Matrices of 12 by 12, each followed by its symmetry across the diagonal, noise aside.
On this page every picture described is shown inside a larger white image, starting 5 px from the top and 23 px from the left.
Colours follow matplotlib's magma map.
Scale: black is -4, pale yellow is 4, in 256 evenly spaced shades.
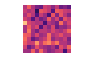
neither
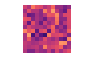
neither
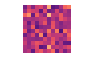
neither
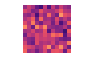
neither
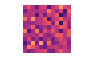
antisymmetric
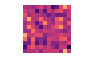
antisymmetric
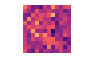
neither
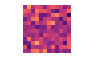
neither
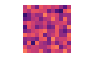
neither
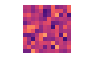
antisymmetric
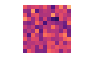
neither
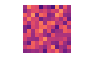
neither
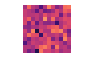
neither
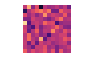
antisymmetric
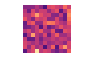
neither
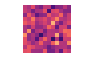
antisymmetric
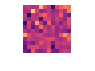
antisymmetric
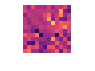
antisymmetric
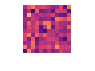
antisymmetric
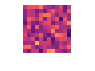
antisymmetric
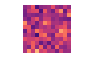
neither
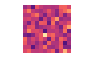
neither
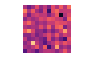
antisymmetric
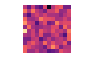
antisymmetric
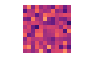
antisymmetric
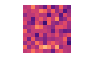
neither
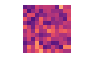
neither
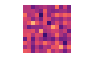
antisymmetric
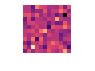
antisymmetric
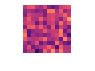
antisymmetric
